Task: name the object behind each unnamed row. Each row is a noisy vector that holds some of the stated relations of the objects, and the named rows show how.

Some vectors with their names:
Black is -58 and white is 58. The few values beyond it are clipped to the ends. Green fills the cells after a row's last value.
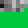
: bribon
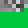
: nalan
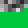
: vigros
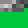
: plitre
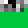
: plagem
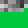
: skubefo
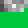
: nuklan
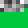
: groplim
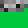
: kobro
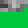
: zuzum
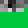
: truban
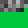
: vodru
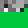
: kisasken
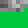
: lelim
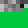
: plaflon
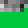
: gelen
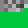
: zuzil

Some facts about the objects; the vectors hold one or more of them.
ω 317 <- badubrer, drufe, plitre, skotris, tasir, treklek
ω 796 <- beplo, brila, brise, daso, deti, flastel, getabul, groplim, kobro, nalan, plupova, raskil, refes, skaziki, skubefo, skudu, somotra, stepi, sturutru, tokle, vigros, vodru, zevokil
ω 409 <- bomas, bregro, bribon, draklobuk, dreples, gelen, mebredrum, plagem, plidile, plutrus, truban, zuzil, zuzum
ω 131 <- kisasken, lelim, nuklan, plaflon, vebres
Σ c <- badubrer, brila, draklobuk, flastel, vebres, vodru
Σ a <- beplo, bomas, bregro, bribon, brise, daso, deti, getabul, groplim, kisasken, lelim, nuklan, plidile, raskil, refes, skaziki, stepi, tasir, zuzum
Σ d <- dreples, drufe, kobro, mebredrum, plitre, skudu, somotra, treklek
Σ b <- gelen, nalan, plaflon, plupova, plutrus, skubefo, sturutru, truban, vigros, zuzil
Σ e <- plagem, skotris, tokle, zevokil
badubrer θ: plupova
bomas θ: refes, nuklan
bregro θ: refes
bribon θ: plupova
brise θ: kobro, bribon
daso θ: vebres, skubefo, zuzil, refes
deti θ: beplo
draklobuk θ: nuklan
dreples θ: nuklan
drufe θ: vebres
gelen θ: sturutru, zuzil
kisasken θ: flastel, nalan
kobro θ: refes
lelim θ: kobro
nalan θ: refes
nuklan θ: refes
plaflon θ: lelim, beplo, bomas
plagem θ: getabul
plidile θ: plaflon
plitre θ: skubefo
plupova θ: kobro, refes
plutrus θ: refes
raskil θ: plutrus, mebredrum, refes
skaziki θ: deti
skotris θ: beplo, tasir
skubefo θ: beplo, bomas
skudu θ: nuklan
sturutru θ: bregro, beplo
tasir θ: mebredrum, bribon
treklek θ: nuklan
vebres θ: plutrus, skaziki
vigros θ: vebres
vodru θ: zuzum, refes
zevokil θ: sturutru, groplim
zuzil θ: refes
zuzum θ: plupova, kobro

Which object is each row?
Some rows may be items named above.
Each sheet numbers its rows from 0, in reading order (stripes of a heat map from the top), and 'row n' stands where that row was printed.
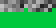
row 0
plaflon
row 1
drufe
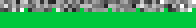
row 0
beplo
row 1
draklobuk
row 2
skotris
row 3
skubefo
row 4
plaflon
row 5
groplim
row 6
refes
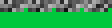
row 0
vebres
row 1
vebres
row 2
vebres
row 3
drufe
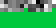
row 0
sturutru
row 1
getabul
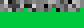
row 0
somotra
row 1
mebredrum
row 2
flastel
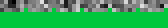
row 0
brila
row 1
plidile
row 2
stepi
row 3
plupova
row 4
tasir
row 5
sturutru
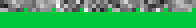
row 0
brise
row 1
bregro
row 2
zevokil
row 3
skotris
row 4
raskil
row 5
vigros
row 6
bomas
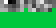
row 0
tokle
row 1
daso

